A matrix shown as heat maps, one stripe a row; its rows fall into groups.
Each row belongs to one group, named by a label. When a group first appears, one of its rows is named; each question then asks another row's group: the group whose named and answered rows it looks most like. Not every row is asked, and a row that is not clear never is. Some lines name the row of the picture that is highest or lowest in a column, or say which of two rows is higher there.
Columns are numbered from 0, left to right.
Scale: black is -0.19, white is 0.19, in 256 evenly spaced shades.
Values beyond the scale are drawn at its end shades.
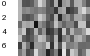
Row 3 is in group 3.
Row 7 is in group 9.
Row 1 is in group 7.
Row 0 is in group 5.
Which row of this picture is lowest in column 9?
1
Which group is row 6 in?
9
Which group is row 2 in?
5
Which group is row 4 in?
9
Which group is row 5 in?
5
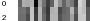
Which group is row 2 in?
3
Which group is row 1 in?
3
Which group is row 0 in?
3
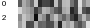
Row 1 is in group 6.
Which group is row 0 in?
9
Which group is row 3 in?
9
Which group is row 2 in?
3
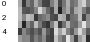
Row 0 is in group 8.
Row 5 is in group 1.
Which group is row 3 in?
8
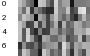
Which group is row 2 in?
3
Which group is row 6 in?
9
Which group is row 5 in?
6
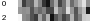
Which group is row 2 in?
7
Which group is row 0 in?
8
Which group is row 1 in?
1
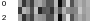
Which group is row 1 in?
9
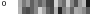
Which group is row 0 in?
1
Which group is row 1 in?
5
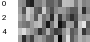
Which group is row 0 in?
9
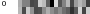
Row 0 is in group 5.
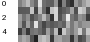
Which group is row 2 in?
1
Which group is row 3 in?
8
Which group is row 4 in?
9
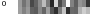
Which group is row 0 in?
1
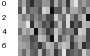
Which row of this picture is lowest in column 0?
1
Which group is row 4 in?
3
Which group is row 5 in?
5
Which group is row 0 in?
9
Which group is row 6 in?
6
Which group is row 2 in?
1
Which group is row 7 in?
7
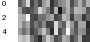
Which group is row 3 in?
1
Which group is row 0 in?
6
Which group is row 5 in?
6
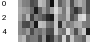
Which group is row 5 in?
9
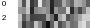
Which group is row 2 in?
7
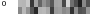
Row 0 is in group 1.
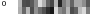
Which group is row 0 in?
5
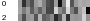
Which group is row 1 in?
1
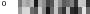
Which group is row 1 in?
3
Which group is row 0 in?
3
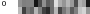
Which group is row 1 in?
8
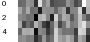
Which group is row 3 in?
8
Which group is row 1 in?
6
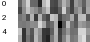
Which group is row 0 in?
6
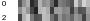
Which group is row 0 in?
7
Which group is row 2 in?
6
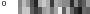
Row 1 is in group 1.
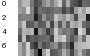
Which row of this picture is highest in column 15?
4
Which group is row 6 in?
7
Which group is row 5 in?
9
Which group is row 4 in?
3
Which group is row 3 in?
9
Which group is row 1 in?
7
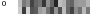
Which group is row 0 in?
7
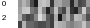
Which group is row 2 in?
5
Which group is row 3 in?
9
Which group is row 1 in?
3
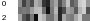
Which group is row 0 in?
8
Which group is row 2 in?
5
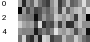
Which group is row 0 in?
8
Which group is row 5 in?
9
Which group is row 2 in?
1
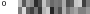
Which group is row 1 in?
9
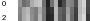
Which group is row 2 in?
3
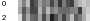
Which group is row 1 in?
7
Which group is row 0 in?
7
